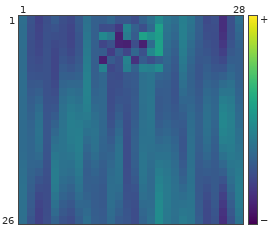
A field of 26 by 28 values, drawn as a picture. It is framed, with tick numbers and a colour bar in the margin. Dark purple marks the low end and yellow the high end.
Values change most from cell to cell in the top middle. Overall the values sit about 30% of the way up the scale. Streaks run downward. In the top middle lies a patch that is rougher than the rest.
